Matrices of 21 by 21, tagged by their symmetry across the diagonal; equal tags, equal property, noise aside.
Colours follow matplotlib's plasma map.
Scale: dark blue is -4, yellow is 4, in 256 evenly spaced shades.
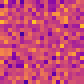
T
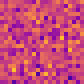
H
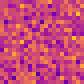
T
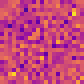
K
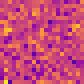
H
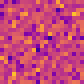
K
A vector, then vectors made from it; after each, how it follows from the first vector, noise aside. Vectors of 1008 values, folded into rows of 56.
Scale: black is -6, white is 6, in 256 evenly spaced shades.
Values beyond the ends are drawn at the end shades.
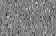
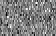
scaled up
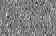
negated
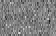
reversed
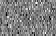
scaled up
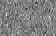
negated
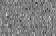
negated
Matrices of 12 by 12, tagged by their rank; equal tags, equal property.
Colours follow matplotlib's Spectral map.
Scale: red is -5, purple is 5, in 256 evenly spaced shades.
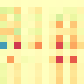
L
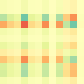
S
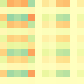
S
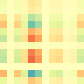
S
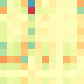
L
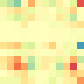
L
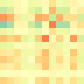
L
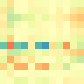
L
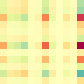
S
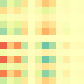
S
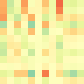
L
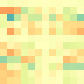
L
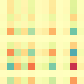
S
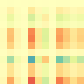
S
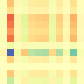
S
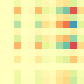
S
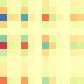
S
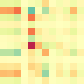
L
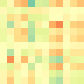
L
